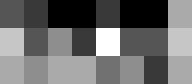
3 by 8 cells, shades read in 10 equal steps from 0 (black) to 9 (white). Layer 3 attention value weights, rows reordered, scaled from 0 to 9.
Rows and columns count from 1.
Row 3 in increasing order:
2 4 5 5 6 6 6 6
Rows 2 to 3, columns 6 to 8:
3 3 7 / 5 2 6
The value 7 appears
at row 2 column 1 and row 2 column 8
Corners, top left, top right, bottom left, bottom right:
3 6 6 6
